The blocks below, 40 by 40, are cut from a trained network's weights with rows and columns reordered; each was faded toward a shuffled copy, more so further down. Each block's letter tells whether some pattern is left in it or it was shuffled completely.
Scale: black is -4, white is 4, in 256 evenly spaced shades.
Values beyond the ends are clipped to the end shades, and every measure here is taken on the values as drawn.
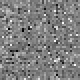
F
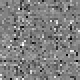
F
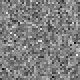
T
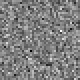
T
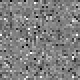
F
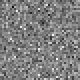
T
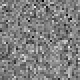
F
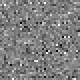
T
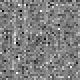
F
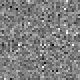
F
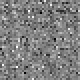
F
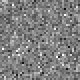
T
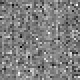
F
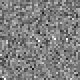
T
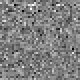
F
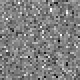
T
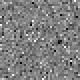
T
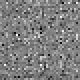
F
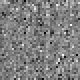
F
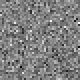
T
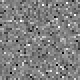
T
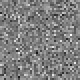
F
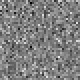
F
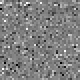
T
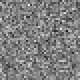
T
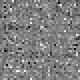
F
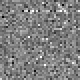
F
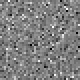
T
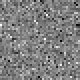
T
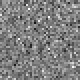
T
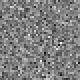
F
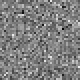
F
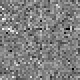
F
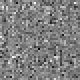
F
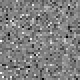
T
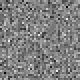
F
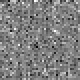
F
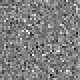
T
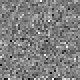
F
